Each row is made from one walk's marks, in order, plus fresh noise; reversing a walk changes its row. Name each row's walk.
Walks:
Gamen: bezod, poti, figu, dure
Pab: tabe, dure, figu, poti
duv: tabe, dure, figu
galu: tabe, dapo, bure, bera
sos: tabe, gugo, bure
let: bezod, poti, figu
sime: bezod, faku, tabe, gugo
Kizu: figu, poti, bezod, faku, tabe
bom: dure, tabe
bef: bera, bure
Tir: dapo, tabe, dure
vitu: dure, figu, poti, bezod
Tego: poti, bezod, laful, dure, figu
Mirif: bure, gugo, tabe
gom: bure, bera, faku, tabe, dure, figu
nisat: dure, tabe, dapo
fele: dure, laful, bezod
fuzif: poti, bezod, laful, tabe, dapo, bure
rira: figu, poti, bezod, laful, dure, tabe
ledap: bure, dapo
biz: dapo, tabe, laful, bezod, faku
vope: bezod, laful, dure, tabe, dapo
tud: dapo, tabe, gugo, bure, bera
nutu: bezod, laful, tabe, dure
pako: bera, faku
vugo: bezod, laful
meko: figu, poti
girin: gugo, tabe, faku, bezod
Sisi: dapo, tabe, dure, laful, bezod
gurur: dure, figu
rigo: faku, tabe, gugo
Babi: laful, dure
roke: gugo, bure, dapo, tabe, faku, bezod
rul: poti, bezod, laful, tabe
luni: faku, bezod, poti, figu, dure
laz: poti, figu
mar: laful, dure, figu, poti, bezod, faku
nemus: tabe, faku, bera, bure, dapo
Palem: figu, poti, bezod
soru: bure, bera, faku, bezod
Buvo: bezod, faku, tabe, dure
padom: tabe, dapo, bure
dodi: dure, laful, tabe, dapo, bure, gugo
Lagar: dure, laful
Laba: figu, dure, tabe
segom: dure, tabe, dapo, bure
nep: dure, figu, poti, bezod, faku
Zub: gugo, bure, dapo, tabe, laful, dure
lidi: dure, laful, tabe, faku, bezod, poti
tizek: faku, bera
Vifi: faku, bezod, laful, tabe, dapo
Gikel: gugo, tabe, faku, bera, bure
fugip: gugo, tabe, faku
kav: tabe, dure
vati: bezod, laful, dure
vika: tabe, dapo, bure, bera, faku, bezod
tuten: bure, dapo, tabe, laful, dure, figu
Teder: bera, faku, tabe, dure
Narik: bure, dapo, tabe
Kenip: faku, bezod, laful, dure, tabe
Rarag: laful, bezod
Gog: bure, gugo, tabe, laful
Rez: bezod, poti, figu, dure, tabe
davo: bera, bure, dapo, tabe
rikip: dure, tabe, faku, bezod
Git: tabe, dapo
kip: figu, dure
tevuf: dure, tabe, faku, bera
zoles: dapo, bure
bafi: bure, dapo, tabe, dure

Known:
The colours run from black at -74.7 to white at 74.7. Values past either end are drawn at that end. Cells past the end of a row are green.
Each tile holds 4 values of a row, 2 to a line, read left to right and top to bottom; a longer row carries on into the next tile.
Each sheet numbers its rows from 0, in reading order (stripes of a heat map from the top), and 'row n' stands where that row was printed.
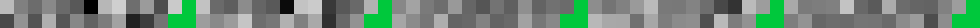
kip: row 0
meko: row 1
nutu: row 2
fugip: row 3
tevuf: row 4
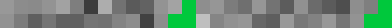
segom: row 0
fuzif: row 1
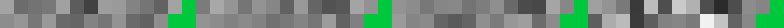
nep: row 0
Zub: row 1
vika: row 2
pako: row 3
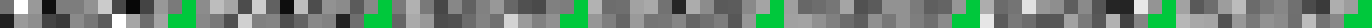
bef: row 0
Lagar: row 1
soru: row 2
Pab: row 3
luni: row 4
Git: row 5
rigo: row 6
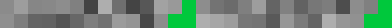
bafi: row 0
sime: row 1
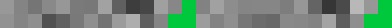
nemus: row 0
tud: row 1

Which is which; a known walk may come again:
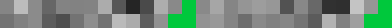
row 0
davo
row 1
sos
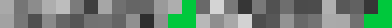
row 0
nisat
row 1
vugo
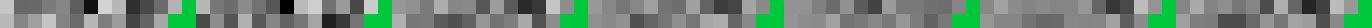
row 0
laz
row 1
kip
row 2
padom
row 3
nemus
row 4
mar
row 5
tud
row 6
Narik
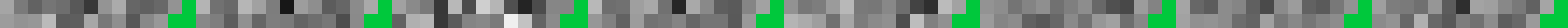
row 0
Palem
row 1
duv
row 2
pako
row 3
Pab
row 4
fugip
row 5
vika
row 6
Kizu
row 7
vitu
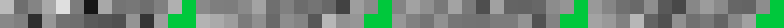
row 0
bom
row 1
girin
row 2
dodi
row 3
Gamen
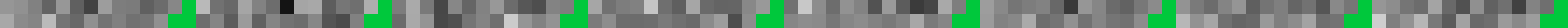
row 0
Tego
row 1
Laba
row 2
soru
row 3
tevuf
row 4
Gog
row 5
rira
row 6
Vifi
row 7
rul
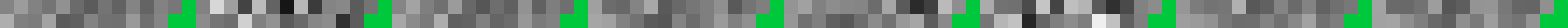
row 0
vope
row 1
Babi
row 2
nutu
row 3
Buvo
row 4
galu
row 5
tizek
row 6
Kenip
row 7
luni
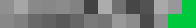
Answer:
bafi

